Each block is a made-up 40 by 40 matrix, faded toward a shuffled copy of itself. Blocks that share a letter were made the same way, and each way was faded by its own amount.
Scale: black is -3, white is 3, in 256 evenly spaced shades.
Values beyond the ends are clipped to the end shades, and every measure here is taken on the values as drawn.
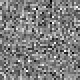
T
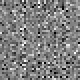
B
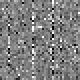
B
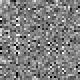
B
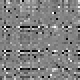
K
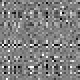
K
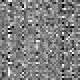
B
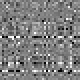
K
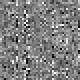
B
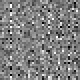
B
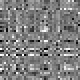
K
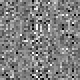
B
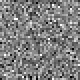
T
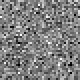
T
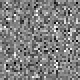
B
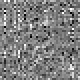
B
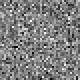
T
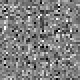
B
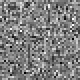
T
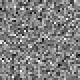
T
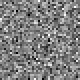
T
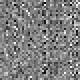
B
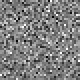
T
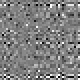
K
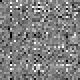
B
